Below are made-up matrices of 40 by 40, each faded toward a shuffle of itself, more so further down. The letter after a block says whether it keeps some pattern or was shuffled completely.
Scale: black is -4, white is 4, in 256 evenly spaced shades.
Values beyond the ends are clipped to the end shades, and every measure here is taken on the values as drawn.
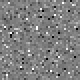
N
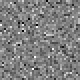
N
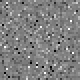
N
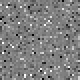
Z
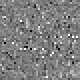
Z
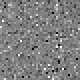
Z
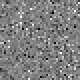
N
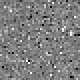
N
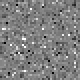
Z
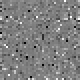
Z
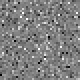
N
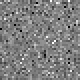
N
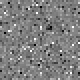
Z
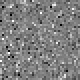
N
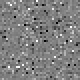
Z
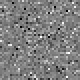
Z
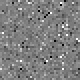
N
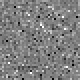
N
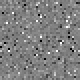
N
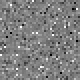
N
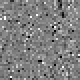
Z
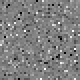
N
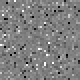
N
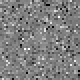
N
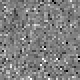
Z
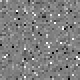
Z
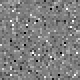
N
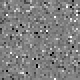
N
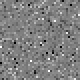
N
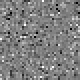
Z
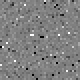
N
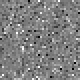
N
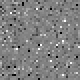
Z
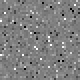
N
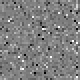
Z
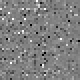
Z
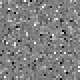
Z
